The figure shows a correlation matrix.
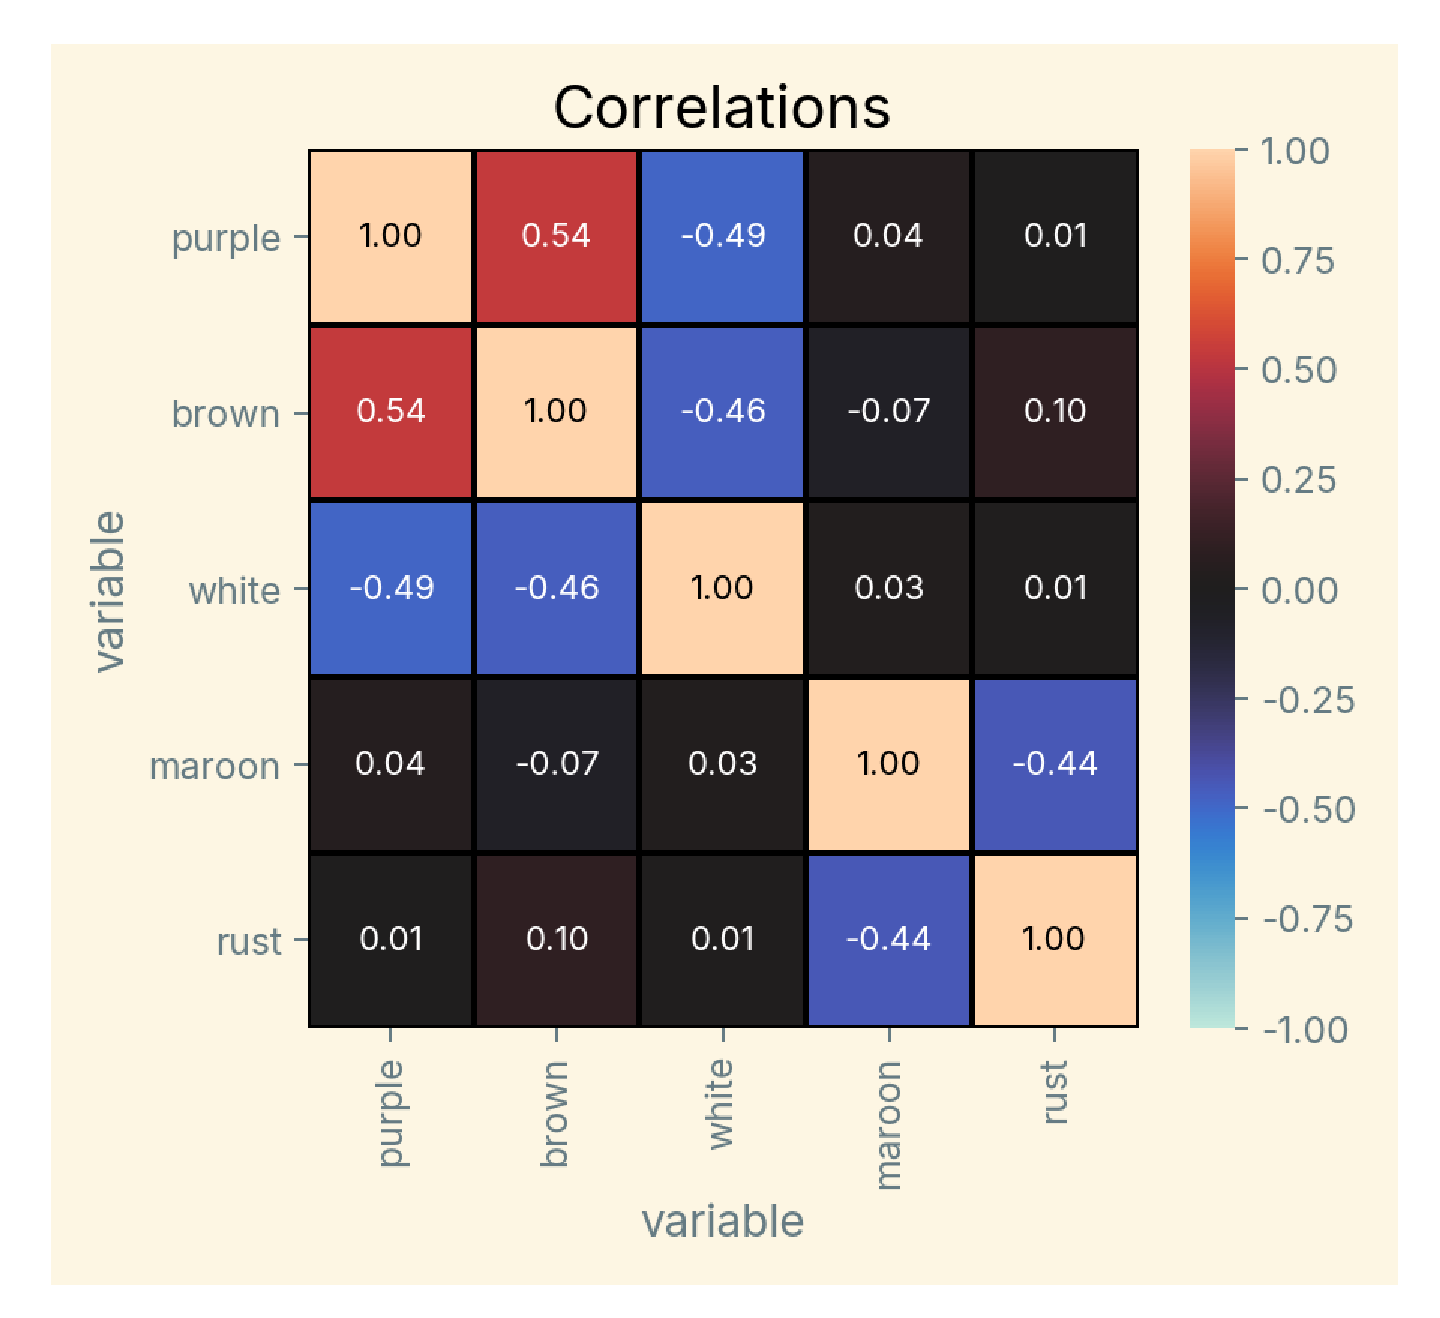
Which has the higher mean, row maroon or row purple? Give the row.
purple
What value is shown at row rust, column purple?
0.01
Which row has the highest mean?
brown
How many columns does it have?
5
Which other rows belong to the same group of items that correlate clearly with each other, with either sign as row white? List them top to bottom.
purple, brown
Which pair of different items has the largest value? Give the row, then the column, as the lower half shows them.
brown, purple
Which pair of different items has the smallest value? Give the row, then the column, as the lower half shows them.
white, purple
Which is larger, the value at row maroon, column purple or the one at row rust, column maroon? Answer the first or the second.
the first
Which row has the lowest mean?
white
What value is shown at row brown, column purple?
0.54
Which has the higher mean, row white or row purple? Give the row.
purple
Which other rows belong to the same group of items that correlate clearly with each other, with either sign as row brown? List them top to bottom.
purple, white
